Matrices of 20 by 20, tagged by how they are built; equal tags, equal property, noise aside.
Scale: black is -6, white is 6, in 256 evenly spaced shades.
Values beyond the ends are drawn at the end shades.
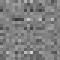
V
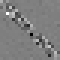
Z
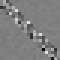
Z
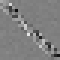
Z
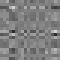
V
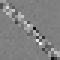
Z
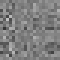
V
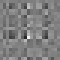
V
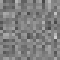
V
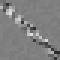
Z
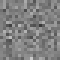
V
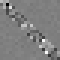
Z
